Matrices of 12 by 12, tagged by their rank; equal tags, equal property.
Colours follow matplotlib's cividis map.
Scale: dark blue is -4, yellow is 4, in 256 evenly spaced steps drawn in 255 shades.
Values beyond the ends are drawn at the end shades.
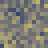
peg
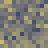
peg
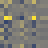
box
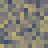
peg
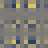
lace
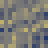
box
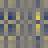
lace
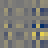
lace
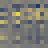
box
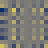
lace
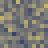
peg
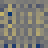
box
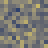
peg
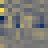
box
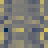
box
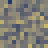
peg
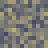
peg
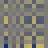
lace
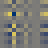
lace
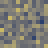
peg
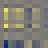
lace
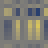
lace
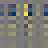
lace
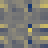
box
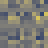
box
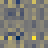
box
